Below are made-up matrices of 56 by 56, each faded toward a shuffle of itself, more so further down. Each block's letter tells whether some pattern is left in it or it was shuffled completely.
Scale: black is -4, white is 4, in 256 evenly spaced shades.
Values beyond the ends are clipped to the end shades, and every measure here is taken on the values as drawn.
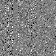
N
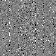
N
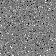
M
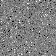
M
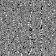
N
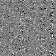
N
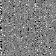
N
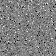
M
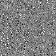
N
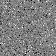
M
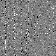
N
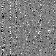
N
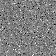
M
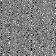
N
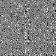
N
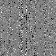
N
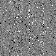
N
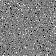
M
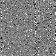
N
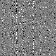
N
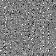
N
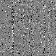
N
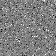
M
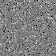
M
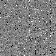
N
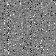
N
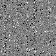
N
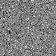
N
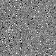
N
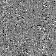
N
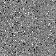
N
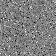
M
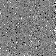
N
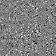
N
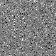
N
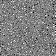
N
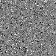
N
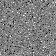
M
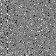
N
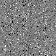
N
